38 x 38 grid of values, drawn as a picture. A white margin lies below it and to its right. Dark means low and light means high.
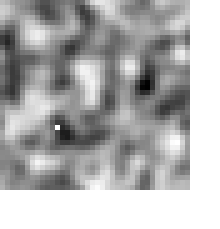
The halves do not mirror each other. A single lone cell is far higher than the cells round it. The middle right is the ninth with the lowest average. The field is mottled with small blotches.
